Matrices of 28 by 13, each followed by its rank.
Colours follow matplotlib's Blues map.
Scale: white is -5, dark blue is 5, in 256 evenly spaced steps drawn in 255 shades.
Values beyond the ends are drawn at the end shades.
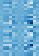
two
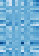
two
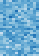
full rank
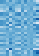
two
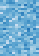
full rank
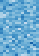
full rank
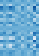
two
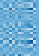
two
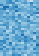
full rank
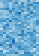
full rank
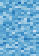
full rank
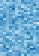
full rank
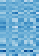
two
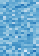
full rank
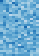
full rank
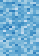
full rank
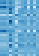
two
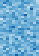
full rank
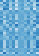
two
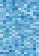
full rank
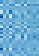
two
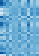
two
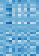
two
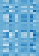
two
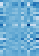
two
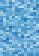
full rank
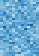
full rank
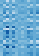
two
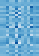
two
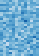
full rank
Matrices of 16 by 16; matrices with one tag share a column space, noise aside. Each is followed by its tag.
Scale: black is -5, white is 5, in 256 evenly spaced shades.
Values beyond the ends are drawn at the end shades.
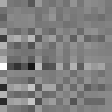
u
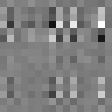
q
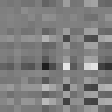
u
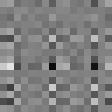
u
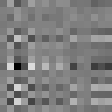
u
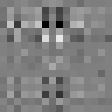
q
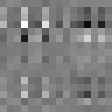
q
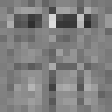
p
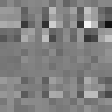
q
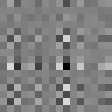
u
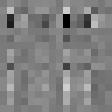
p
